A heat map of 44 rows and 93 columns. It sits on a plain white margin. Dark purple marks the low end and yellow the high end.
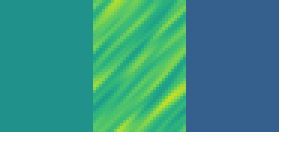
It is made of 1 by 3 panels. Panel 1,1: middling, flat. Panel 1,2: high, slanting up to the right. Panel 1,3: low, flat.
